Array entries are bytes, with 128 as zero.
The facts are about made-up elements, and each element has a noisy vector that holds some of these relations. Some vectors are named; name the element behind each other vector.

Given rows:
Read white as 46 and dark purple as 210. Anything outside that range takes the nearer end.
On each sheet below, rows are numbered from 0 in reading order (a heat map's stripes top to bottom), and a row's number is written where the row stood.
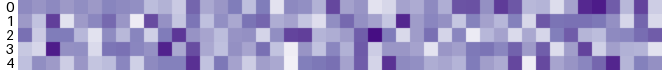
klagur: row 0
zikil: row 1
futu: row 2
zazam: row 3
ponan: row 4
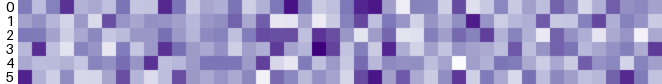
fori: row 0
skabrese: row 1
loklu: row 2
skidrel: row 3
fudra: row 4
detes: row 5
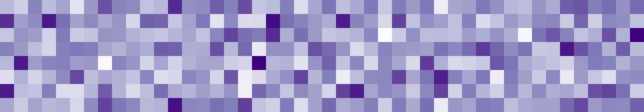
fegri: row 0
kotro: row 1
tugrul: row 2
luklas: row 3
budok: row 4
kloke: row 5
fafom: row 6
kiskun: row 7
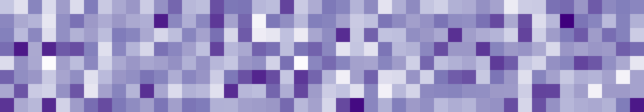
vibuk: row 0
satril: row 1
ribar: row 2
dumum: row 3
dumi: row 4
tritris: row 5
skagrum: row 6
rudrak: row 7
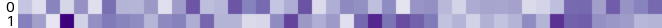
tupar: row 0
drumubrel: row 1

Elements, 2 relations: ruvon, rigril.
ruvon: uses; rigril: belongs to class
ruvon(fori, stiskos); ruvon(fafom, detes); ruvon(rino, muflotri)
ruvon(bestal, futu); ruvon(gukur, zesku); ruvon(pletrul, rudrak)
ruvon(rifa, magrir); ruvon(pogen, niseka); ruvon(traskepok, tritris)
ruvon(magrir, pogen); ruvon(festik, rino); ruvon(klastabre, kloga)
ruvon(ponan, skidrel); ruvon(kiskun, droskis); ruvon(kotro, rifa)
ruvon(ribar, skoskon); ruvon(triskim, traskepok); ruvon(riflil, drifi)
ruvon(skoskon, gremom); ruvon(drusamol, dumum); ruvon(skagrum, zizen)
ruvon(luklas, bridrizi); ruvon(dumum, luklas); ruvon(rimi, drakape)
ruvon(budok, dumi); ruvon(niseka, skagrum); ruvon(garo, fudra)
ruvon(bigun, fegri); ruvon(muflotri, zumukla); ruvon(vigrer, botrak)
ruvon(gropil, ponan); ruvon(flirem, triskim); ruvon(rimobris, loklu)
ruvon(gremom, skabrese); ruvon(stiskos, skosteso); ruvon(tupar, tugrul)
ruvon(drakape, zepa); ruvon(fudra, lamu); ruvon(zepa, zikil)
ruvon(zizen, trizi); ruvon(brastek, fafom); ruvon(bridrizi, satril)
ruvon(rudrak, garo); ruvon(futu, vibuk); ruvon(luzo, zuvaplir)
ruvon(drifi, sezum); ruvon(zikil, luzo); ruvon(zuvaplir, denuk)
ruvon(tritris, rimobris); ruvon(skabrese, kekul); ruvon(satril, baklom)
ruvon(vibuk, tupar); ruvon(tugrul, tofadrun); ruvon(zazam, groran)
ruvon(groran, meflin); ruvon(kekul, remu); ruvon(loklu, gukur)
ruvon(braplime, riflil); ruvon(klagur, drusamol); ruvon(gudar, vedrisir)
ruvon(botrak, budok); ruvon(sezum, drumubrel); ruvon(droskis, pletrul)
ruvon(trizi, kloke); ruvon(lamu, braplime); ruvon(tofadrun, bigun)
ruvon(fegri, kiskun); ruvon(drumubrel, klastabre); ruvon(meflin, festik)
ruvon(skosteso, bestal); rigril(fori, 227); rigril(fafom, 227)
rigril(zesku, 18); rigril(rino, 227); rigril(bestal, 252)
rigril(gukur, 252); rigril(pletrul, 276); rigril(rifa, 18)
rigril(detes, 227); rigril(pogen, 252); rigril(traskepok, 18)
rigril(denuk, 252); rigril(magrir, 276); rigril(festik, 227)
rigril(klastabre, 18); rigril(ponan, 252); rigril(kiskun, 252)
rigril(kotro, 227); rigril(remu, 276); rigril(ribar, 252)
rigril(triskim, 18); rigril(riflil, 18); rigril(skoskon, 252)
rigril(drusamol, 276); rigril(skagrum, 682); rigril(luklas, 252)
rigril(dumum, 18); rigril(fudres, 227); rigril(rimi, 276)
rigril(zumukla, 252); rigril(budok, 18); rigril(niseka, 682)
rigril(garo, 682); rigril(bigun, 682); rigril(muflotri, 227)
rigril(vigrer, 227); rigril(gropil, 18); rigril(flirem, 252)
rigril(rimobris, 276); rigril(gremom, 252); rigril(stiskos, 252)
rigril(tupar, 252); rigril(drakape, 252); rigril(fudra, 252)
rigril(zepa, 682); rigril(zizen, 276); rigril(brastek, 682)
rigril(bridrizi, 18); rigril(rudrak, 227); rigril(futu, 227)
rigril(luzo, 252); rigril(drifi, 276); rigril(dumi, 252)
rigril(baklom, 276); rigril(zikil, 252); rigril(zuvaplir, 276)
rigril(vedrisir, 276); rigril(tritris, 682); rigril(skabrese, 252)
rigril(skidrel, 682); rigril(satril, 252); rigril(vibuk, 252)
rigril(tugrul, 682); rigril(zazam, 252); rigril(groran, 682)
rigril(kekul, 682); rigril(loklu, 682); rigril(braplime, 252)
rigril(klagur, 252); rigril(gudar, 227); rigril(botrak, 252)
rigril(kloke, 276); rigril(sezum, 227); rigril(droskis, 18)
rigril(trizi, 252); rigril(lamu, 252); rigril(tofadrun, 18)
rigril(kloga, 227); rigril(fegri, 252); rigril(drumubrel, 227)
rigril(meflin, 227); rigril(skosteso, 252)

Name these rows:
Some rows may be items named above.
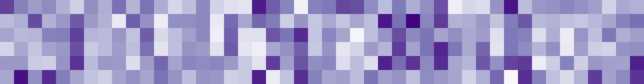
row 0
vigrer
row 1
zuvaplir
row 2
magrir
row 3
zizen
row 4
baklom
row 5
gropil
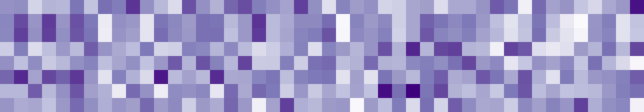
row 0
garo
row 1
zesku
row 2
zesku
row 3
remu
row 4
gukur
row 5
bridrizi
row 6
zuvaplir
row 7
pogen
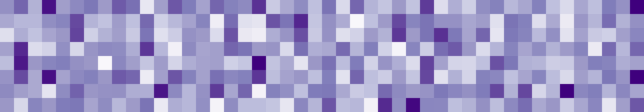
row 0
droskis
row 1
magrir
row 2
zizen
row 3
kekul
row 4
budok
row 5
droskis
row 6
satril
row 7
rimi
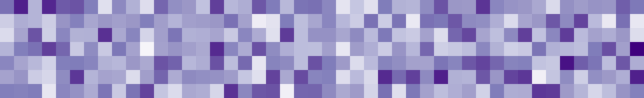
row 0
dumum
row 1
trizi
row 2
zumukla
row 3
tofadrun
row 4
luklas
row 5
baklom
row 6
zepa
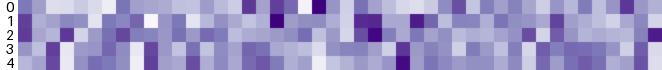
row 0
brastek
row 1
gudar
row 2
rudrak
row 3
zikil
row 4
denuk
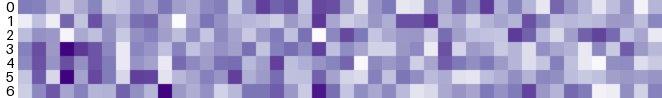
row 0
loklu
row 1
drifi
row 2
botrak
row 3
rifa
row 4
zesku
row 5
riflil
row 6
groran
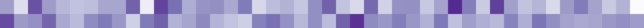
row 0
flirem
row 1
fudres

